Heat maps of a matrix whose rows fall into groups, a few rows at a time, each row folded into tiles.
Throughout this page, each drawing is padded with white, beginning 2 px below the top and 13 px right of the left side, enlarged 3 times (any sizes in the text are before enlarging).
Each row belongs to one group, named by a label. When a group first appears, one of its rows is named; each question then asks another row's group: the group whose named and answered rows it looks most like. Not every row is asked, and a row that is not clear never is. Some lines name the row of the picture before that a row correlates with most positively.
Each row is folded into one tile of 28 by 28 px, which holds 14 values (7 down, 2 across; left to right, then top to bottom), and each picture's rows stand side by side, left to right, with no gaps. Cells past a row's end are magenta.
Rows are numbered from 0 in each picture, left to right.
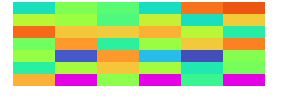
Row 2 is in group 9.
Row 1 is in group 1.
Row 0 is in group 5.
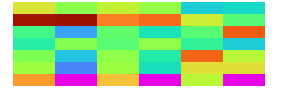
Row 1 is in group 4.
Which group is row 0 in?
4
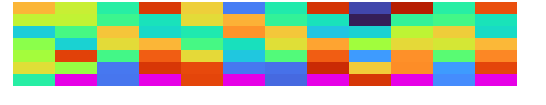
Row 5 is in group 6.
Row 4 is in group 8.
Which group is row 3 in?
6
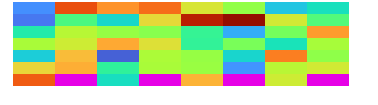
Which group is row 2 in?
4
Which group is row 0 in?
8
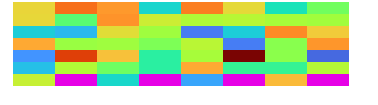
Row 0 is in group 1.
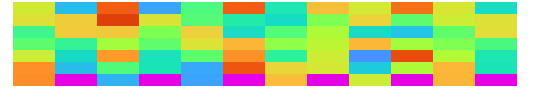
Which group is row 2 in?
6
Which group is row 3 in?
8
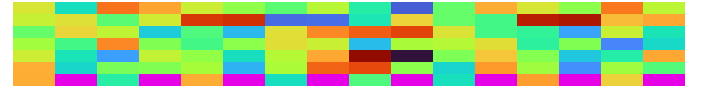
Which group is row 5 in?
6
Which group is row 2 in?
4
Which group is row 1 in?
9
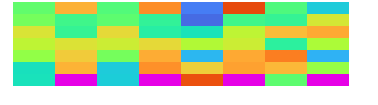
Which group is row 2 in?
8
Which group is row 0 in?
6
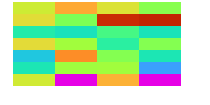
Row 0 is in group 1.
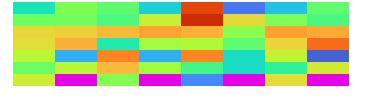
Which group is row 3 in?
5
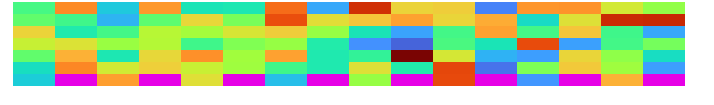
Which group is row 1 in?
8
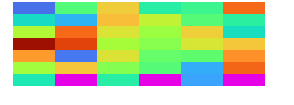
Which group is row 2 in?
6
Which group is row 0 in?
5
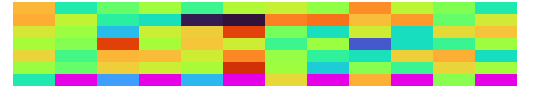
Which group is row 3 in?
4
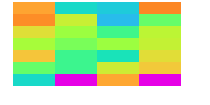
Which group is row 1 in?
8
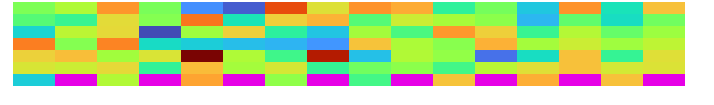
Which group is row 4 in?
9
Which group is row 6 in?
8
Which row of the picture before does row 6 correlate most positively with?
1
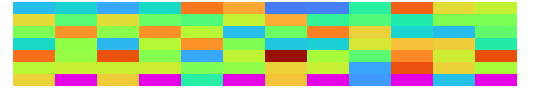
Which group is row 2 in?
9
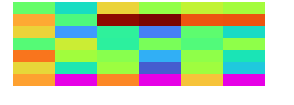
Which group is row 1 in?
4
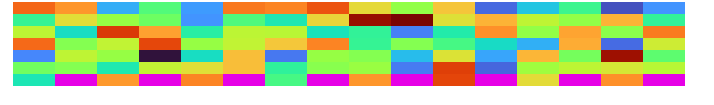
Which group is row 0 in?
9
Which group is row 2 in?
8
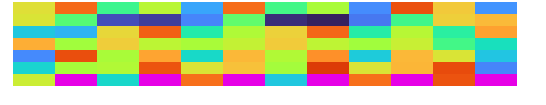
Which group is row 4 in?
8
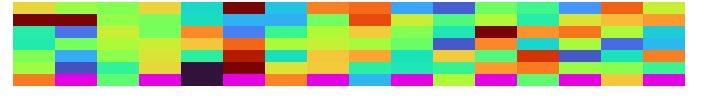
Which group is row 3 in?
8
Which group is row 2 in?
6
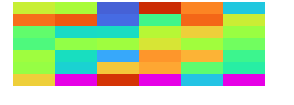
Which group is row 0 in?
4
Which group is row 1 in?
8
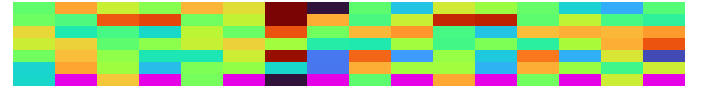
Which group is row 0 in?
6
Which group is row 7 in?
5
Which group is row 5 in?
4
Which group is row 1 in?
4
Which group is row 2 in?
9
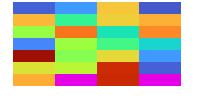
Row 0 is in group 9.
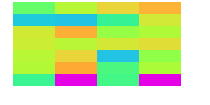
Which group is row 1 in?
9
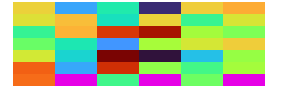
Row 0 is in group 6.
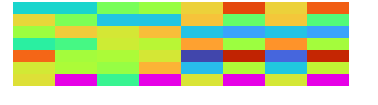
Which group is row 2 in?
1
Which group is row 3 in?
1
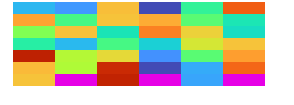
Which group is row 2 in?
6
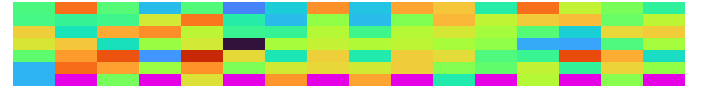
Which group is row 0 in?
6
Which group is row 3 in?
8
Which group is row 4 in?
8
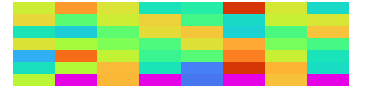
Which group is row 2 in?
6
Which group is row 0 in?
1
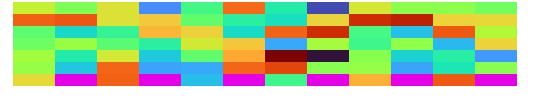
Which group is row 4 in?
4
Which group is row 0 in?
4
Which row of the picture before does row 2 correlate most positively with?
2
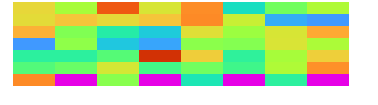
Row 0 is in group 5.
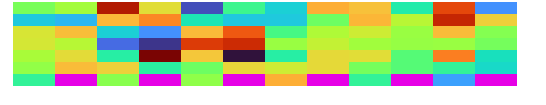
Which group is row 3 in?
8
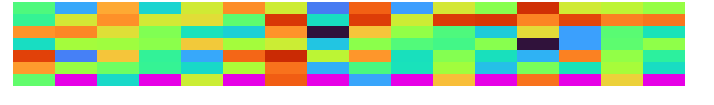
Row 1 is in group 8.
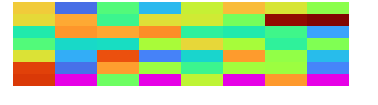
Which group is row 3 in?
4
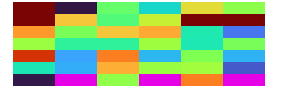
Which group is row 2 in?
4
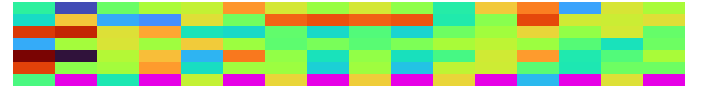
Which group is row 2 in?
1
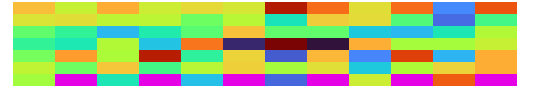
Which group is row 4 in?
1
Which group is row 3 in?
9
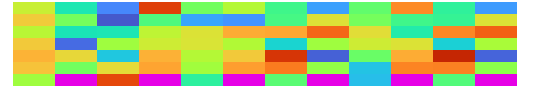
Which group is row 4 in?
6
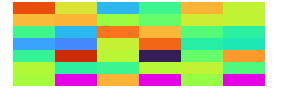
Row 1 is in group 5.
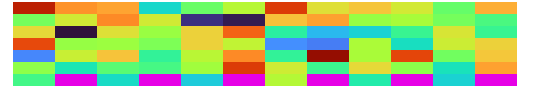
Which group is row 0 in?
9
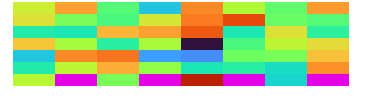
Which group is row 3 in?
6
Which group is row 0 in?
1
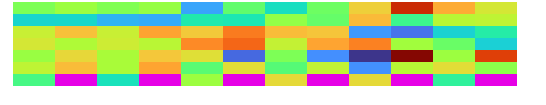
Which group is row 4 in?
1
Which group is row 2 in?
5
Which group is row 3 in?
5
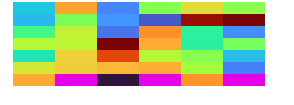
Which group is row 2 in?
4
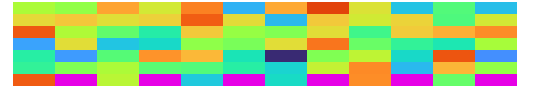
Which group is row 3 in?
9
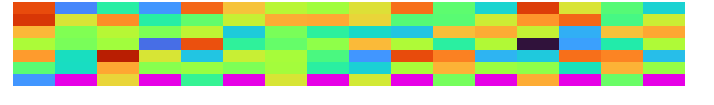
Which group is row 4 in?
1
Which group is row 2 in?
9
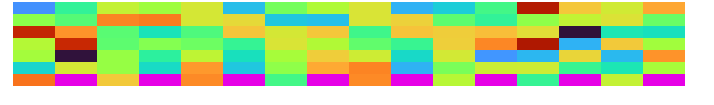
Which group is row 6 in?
9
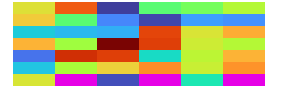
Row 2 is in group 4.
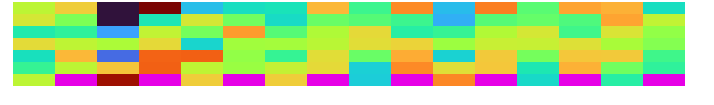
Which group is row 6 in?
6
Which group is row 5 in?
8
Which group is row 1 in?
8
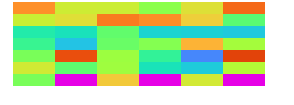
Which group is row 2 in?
1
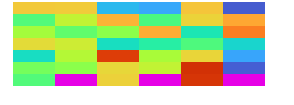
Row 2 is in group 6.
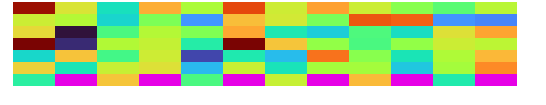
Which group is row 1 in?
8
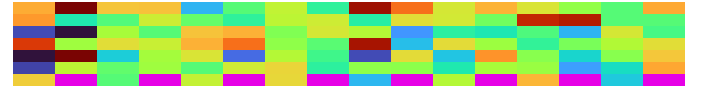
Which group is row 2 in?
5
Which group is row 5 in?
1
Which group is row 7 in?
6
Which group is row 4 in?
9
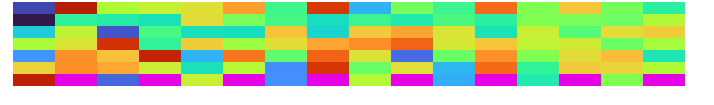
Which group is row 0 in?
8
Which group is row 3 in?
6
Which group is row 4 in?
5
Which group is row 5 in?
6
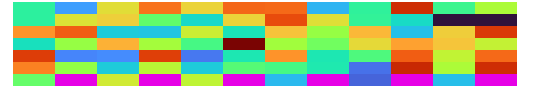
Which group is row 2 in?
9
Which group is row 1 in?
1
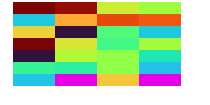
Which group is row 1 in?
4
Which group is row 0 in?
9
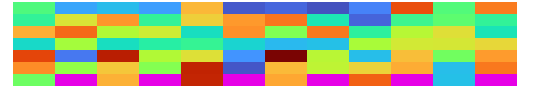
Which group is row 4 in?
8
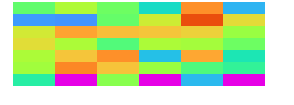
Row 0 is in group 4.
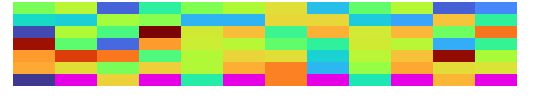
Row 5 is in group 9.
